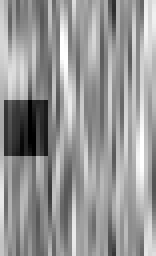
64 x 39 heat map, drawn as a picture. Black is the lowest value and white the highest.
On average the colour sits 60% of the way up the scale. The middle left is the ninth with the lowest average. An odd patch, lower than its surroundings, sits in the middle left. Streaks run downward.
